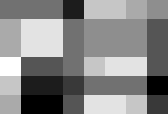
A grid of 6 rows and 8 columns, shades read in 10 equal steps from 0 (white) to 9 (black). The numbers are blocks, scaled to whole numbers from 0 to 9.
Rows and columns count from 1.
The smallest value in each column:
0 1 1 5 1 1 1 4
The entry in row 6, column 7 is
2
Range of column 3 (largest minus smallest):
8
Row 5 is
2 8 8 7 5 5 5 9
